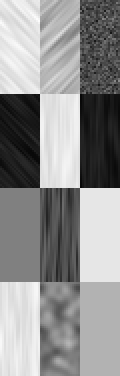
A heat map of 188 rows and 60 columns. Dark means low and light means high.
The table splits into 4 rows of 3 panels. Panel 1,1: very high, slanting down to the right, faint in contrast. Panel 1,2: high, slanting up to the right. Panel 1,3: low, fine-grained. Panel 2,1: very low, slanting down to the right, faint in contrast. Panel 2,2: very high, streaked downward, faint in contrast. Panel 2,3: very low, streaked downward, faint in contrast. Panel 3,1: middling, flat. Panel 3,2: low, streaked downward. Panel 3,3: very high, flat. Panel 4,1: very high, streaked downward, faint in contrast. Panel 4,2: middling, blotchy. Panel 4,3: high, flat.
